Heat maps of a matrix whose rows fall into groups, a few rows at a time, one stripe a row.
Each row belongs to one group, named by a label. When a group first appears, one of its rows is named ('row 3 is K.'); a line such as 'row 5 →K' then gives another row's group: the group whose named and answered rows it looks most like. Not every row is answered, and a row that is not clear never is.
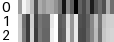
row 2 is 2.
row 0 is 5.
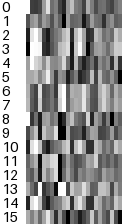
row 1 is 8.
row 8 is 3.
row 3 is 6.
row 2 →6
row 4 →5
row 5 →5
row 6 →2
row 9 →8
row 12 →8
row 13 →2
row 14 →6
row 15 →5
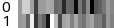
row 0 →5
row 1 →2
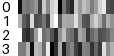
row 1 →2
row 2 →3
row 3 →8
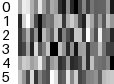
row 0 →5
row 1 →6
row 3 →8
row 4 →5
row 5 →2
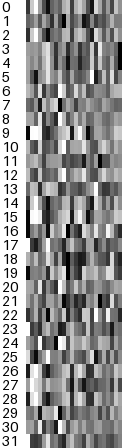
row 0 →6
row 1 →8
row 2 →6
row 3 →5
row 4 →5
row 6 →2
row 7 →8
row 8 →2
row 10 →2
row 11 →5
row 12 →2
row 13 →8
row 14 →6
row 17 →3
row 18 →5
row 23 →3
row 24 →2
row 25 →3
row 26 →6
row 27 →5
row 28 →6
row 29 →8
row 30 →2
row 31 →3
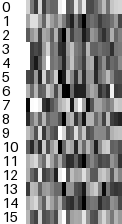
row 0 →2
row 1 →5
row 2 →8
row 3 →3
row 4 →3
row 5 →8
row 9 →2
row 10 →8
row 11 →5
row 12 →2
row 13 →8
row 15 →2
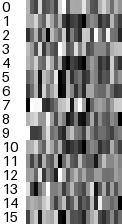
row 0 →2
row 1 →5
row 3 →2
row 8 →5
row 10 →5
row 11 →8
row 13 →3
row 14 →5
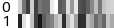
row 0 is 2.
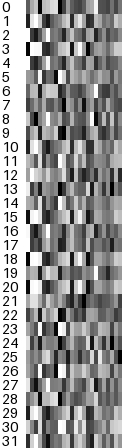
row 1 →6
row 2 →3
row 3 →6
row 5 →2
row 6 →8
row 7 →8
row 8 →3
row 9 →8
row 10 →6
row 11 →2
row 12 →5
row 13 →3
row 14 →2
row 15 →6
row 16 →3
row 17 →3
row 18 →6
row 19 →8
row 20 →6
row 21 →5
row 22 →8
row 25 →5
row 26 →2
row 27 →3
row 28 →8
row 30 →2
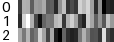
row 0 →8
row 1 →6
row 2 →5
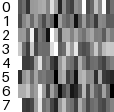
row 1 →8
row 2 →2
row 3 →2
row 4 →3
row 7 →3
